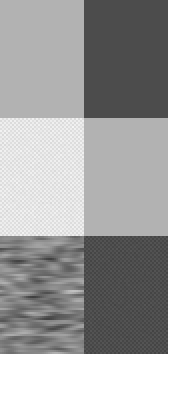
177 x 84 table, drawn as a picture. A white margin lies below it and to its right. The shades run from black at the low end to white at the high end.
The table splits into 3 rows of 2 panels. Panel 1,1: high, flat. Panel 1,2: low, flat. Panel 2,1: very high, checkered, faint in contrast. Panel 2,2: high, flat. Panel 3,1: middling, streaked across. Panel 3,2: low, checkered, faint in contrast.
